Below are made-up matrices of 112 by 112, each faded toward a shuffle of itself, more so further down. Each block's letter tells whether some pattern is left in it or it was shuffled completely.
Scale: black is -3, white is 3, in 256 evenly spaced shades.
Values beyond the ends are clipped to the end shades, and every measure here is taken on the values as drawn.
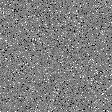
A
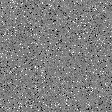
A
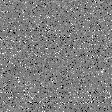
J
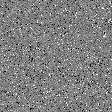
A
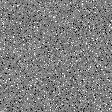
A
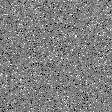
A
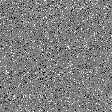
J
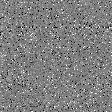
J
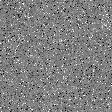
A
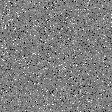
A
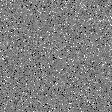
A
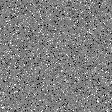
A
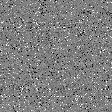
J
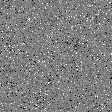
A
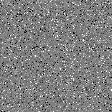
J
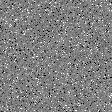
A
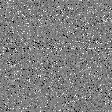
J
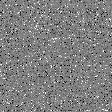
J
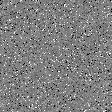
A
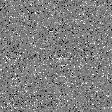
J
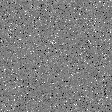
A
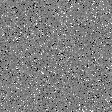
A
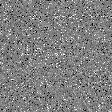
J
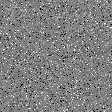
A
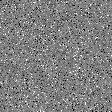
A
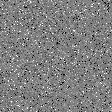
A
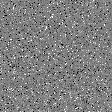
A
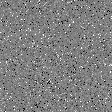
A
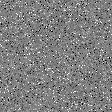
A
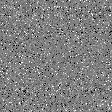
J
